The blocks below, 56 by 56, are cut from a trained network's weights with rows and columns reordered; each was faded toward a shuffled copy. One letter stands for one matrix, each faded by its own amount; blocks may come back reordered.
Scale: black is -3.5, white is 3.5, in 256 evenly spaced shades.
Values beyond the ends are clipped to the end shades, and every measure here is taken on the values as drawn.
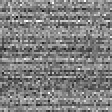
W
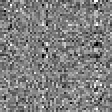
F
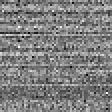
W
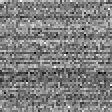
W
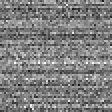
W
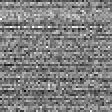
W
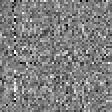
F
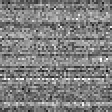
W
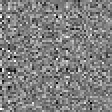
F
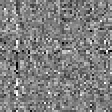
F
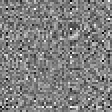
F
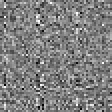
F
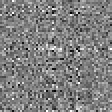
F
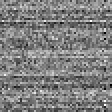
W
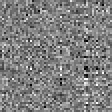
F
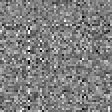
F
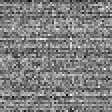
W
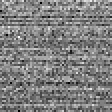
W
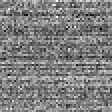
W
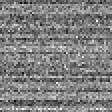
W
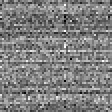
W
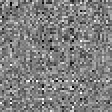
F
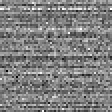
W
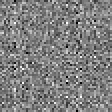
F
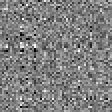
F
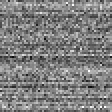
W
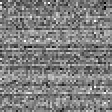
W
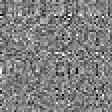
F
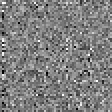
F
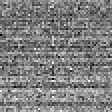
W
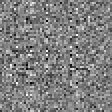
F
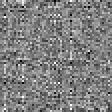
F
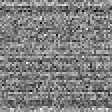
W
